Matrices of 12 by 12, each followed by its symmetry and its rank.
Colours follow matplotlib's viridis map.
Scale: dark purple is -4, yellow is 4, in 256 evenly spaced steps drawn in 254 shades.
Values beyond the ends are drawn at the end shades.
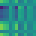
neither, rank one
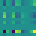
neither, rank one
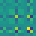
symmetric, rank two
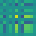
symmetric, rank one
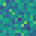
symmetric, full rank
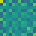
symmetric, rank two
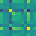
symmetric, rank two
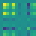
symmetric, rank one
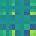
symmetric, rank one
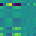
neither, rank one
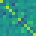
symmetric, full rank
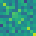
symmetric, full rank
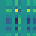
neither, rank one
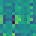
neither, rank two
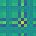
symmetric, rank one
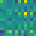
neither, rank two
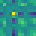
symmetric, rank two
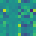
neither, rank two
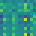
neither, rank two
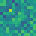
symmetric, full rank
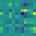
neither, rank two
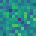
symmetric, full rank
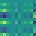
neither, rank one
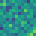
symmetric, full rank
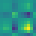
symmetric, rank one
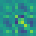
symmetric, rank two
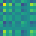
symmetric, rank one
